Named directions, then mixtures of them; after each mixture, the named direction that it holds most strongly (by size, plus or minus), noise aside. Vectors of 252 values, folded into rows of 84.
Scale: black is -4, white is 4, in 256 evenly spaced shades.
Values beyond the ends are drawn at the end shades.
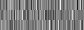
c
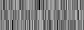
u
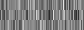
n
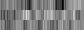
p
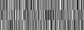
c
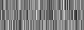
n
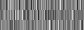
c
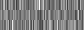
u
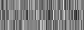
n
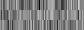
u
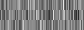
n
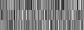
c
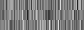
c
